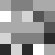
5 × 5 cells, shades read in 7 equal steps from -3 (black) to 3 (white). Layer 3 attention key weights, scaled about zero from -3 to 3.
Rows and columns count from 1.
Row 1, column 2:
0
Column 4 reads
1 -1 1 0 3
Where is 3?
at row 2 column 1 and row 5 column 4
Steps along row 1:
down same up same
